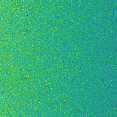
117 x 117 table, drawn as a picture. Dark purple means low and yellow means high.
There are no regular stripes. Overall the values sit about 60% of the way up the scale. Values rise toward the left. No row or column stands out.
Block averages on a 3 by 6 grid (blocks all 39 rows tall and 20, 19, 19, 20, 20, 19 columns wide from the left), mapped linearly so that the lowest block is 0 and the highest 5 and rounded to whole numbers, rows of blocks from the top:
5 4 3 2 1 0 / 5 4 3 2 1 0 / 5 4 3 2 1 0
